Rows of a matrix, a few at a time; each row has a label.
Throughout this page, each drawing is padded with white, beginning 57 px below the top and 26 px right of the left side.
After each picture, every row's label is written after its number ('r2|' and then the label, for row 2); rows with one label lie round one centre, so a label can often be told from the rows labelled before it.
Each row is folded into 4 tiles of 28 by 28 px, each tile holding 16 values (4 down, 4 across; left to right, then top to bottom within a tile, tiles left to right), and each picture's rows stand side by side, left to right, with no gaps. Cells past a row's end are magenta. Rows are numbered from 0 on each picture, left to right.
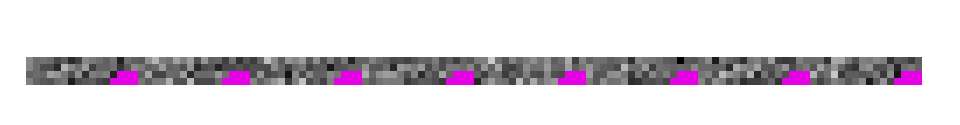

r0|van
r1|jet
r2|jet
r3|van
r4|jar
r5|van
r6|van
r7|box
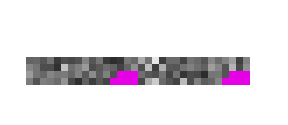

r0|van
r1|jar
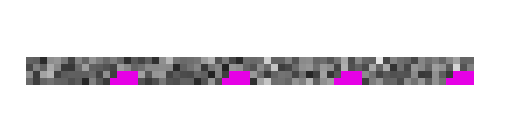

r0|box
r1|box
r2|jar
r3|jar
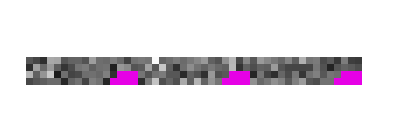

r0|box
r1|jar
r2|jet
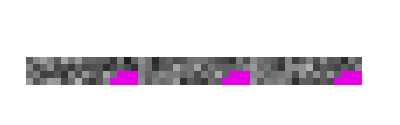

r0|jet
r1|van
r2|van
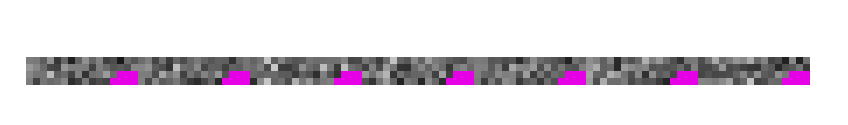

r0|van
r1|van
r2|jar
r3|box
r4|van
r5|van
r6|jet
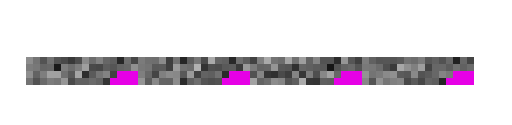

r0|van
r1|van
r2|jet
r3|van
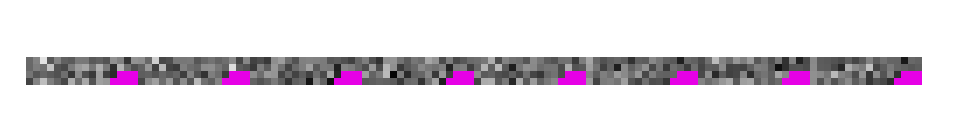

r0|jar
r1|jar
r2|box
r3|box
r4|jar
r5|van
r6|jet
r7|van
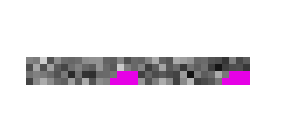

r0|jar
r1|jet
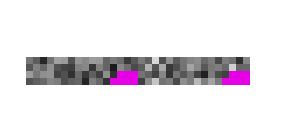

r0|box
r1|jar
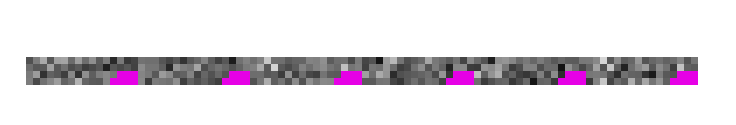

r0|jet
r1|van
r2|jar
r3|box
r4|box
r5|jar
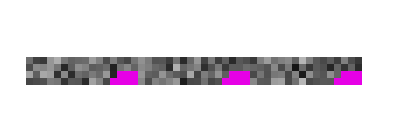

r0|box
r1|van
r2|jet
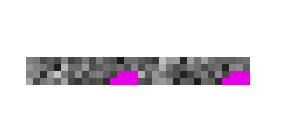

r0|van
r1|box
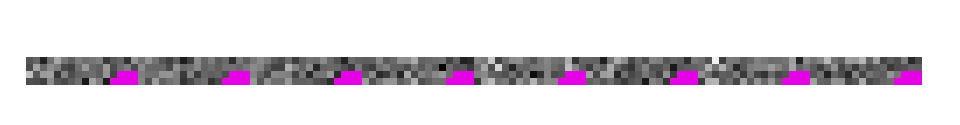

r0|box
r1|van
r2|van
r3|jet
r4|jar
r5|box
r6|jar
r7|jet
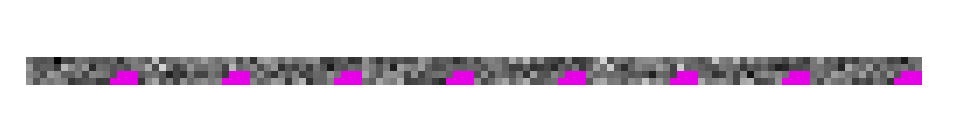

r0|van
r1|jar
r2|jet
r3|van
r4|jet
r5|jar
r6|jet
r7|van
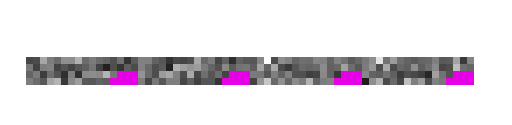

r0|jet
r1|van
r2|jar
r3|jar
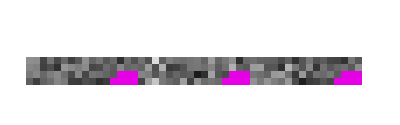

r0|van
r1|jar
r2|van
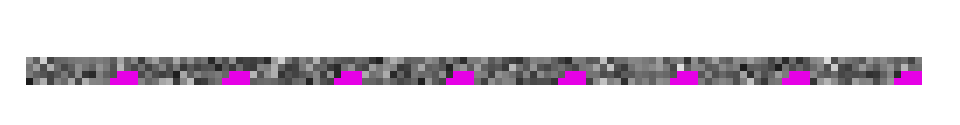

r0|jar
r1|jet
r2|box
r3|box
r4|van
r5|jar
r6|jet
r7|jar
